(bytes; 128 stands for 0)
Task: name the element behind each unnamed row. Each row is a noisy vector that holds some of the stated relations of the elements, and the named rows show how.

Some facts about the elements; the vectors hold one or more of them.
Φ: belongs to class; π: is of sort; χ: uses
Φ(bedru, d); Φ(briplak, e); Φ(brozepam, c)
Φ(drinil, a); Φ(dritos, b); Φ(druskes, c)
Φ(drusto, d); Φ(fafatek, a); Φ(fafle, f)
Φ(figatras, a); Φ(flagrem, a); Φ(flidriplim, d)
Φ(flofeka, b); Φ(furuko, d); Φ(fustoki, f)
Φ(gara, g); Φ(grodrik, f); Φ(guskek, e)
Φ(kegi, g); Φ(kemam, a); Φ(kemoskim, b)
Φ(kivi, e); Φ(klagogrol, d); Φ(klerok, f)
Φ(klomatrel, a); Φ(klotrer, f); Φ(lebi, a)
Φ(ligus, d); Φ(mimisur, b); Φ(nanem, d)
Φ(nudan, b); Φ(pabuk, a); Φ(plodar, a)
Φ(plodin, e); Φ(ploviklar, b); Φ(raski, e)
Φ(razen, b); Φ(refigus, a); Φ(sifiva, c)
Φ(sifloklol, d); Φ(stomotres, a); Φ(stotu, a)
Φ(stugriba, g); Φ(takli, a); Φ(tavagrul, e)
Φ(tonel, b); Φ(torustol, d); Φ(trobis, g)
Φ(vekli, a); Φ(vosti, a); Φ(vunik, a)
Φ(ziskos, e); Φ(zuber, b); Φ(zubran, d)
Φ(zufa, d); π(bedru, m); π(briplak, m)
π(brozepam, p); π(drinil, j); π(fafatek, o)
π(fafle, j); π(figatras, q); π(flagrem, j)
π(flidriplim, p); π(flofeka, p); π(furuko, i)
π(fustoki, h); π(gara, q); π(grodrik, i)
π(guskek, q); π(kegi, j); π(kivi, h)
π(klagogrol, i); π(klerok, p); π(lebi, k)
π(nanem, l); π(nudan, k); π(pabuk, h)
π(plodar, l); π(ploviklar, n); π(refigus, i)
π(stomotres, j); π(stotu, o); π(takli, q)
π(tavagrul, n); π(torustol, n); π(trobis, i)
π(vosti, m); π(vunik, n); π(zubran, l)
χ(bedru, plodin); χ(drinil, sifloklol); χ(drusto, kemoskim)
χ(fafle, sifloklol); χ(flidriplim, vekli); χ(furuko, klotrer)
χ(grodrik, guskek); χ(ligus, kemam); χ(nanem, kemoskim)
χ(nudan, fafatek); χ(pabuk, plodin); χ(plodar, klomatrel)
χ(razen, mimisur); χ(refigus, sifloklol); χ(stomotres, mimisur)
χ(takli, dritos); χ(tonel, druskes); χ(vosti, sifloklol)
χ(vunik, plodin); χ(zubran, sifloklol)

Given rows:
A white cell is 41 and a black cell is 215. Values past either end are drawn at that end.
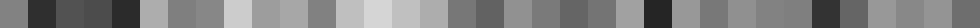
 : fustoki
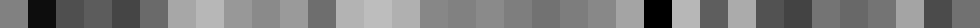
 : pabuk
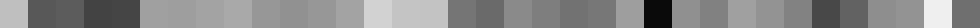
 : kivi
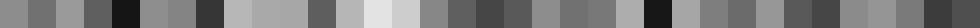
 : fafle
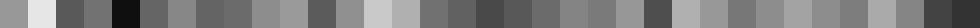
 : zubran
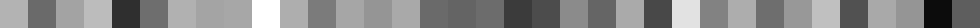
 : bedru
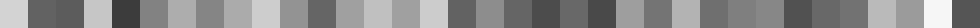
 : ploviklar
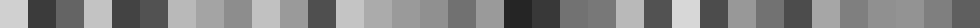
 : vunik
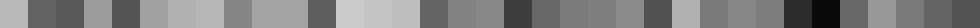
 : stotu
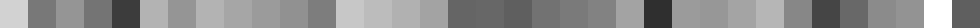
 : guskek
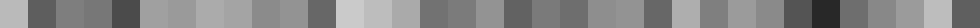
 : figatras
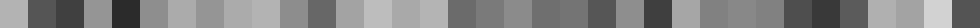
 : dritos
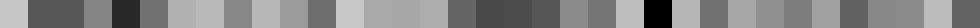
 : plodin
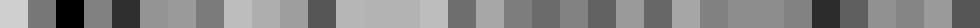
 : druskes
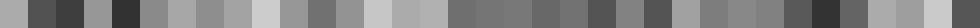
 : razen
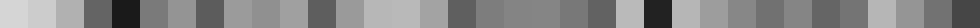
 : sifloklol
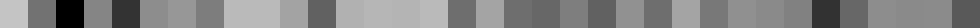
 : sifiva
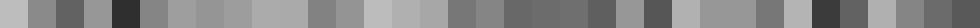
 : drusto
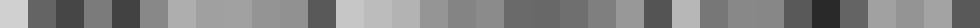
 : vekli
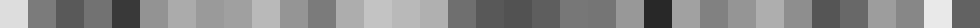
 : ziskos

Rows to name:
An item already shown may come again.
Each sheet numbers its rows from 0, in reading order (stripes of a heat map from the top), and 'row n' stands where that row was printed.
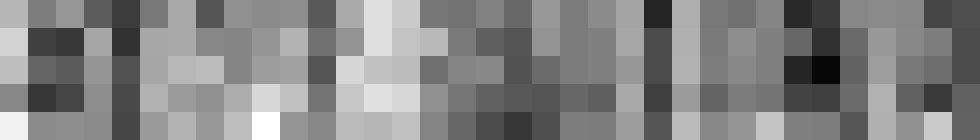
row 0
drinil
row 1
kegi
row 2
fafatek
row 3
grodrik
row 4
briplak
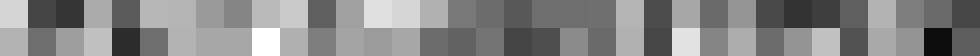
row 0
trobis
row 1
bedru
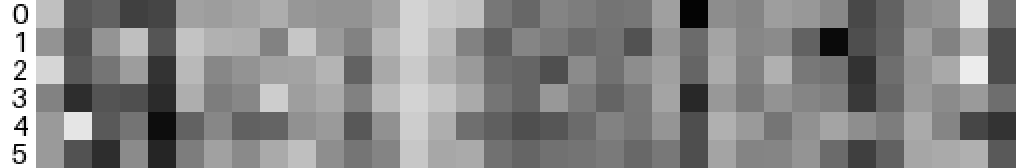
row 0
kivi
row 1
flofeka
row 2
gara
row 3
fustoki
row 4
zubran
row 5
nudan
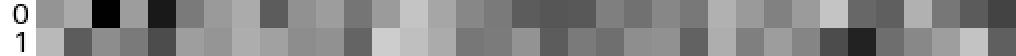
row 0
nanem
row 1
figatras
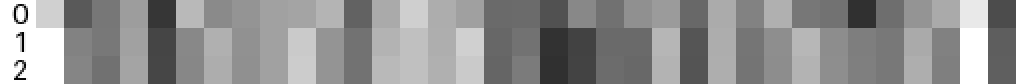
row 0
gara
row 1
tavagrul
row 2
tavagrul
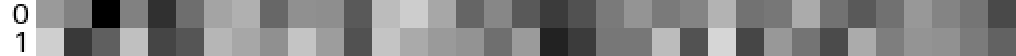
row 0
plodar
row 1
vunik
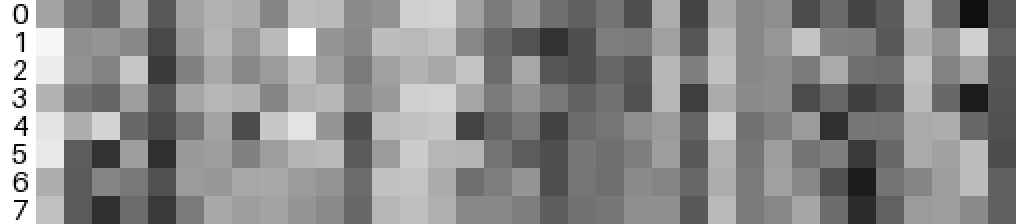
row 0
furuko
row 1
briplak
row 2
torustol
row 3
klagogrol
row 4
vosti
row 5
stugriba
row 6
takli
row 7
lebi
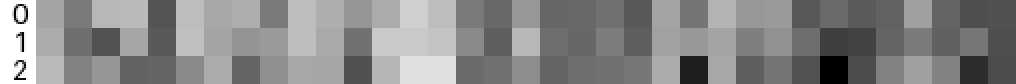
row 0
flidriplim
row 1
brozepam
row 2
refigus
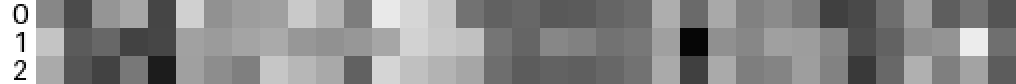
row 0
klerok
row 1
kivi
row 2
klotrer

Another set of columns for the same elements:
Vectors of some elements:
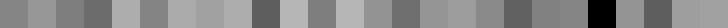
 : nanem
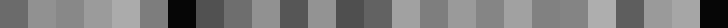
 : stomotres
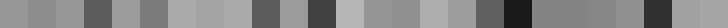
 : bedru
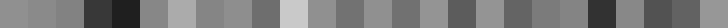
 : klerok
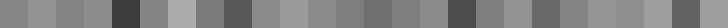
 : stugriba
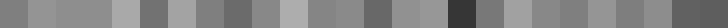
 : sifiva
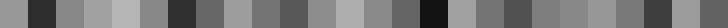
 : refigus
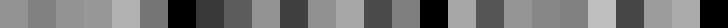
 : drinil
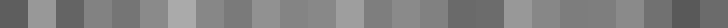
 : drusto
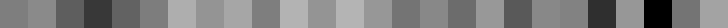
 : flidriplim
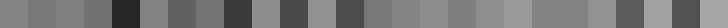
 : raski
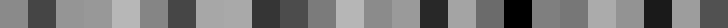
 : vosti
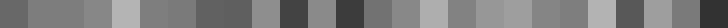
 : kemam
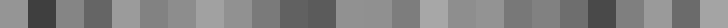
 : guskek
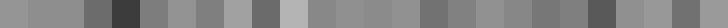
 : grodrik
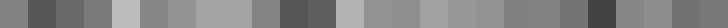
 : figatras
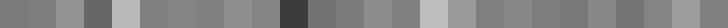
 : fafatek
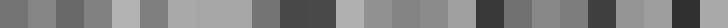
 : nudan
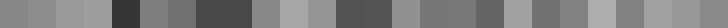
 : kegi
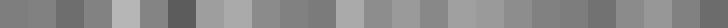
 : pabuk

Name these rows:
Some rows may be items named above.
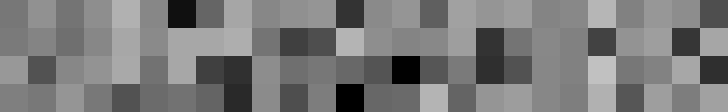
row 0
vunik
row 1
nudan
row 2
sifloklol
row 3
plodin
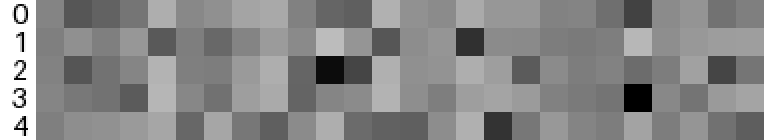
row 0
figatras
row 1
ploviklar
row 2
lebi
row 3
plodar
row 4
druskes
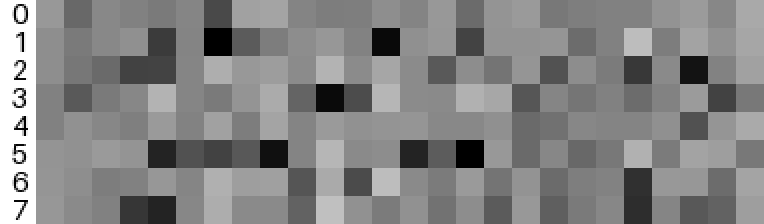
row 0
kivi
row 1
tavagrul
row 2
flofeka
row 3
lebi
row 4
klagogrol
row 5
fafle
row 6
gara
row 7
klerok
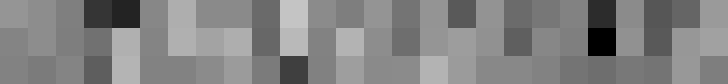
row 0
klerok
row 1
nanem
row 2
stotu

